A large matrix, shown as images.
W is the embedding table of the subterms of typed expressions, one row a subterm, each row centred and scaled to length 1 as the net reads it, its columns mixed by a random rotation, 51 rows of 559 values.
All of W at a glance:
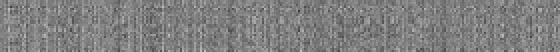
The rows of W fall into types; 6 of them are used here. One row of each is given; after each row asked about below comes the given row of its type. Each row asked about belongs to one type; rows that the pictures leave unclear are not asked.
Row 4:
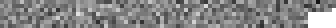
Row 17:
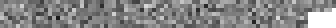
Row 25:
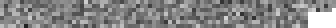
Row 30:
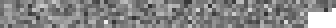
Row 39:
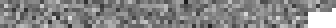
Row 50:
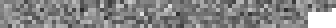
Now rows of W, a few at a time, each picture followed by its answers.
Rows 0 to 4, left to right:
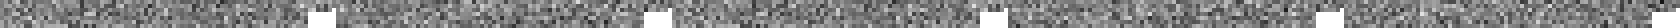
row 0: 25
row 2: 25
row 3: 50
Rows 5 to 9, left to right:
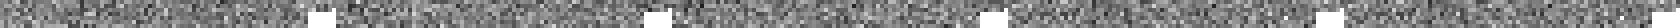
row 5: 25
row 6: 4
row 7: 39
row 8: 17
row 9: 17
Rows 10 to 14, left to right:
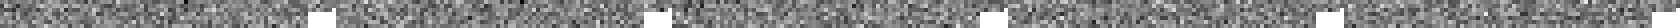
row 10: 39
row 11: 30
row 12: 39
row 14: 50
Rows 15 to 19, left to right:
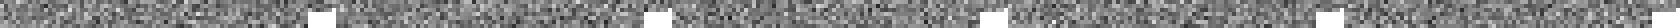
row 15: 4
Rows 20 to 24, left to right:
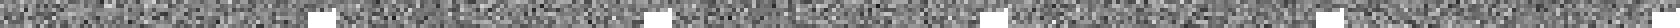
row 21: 17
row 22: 17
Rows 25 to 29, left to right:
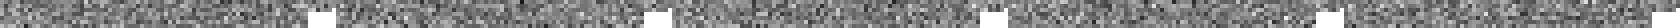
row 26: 39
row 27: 25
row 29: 50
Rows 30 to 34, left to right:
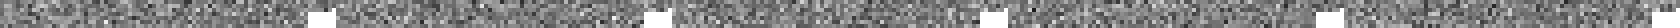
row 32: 25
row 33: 4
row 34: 25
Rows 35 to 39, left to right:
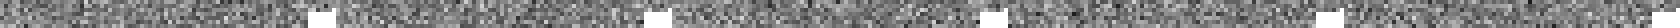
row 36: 25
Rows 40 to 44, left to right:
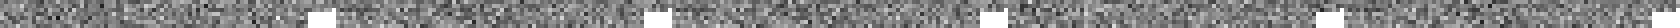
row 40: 17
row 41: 39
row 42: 39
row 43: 4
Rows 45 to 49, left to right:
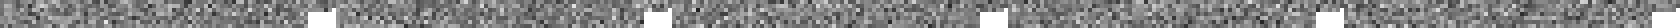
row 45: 30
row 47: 4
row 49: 50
